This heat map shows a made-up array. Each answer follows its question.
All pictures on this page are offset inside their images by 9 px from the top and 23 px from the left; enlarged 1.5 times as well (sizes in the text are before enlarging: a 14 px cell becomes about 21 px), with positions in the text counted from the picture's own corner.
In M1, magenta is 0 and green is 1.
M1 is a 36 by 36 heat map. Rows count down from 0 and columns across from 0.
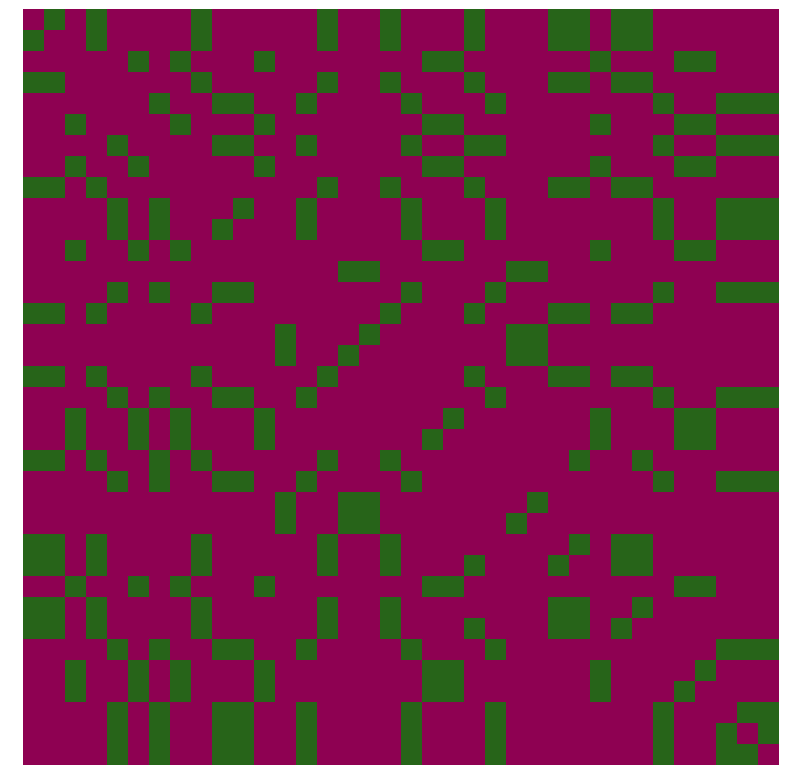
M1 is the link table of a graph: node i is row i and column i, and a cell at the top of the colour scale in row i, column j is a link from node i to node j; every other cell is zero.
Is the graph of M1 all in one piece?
no
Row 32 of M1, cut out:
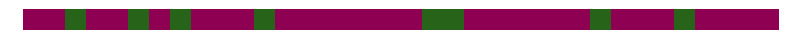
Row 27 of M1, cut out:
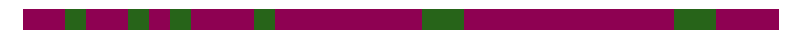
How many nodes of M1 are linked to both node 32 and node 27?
7
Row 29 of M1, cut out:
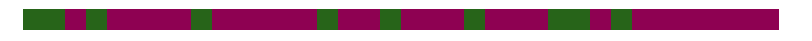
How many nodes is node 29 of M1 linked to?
10
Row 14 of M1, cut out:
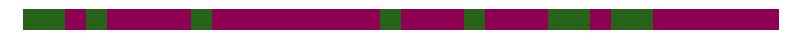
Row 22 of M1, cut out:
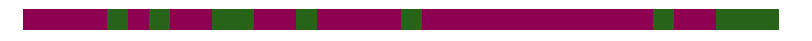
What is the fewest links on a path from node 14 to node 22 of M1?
3
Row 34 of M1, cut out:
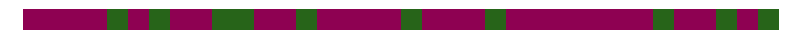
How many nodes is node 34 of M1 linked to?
10
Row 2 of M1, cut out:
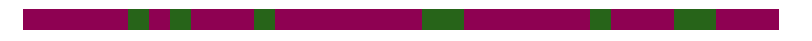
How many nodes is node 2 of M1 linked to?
8
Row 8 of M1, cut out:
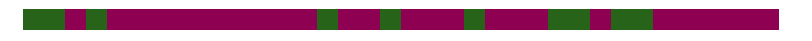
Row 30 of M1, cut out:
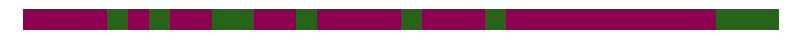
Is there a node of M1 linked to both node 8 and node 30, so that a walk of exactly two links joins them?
no
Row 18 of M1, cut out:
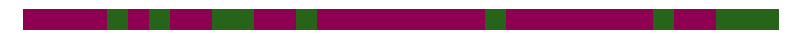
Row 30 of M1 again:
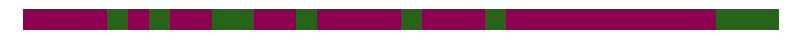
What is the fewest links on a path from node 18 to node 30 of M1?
1
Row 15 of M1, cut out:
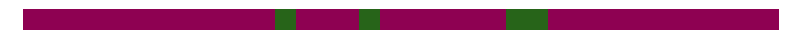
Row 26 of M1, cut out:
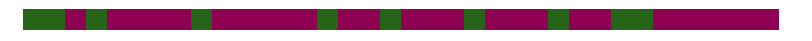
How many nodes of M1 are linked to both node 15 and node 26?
0
